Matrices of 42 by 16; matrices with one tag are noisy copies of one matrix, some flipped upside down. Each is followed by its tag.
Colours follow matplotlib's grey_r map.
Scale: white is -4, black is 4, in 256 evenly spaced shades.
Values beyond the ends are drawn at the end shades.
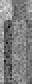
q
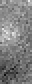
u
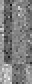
q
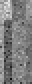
q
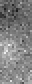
u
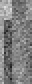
q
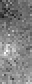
u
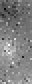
u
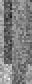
q
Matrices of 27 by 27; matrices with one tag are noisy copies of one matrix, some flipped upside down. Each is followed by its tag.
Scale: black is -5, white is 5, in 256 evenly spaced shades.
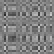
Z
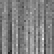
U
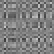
Z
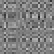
Z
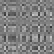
Z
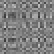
Z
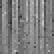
U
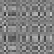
Z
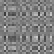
Z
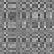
Z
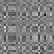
Z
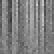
U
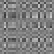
Z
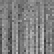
U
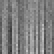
U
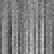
U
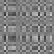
Z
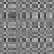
Z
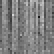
U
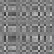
Z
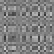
Z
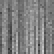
U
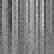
U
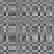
Z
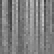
U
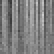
U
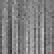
U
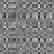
Z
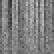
U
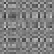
Z
